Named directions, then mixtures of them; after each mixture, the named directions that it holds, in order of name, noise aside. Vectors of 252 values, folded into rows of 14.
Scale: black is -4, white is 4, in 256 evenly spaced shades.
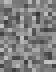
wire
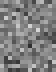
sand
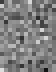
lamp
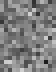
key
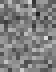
key, lamp, wire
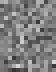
lamp, sand, wire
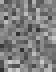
lamp, sand, wire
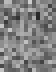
lamp, wire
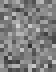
sand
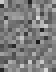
lamp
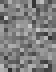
key, lamp, sand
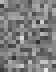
lamp, wire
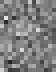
lamp, sand, wire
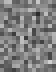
wire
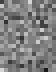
lamp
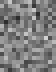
key, lamp, wire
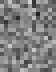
key, lamp, wire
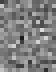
lamp, wire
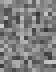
wire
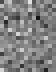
lamp, wire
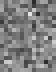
key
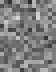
key, lamp, wire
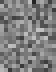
key, lamp, sand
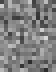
key, lamp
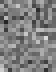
key, lamp, sand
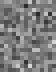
key, wire
